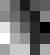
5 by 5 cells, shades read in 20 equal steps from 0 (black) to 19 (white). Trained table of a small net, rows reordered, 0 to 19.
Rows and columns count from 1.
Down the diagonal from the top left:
11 8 7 3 13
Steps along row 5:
up same down up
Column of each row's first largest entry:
1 1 1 1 2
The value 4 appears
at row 4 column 5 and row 5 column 4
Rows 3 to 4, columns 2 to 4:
11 7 3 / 13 11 3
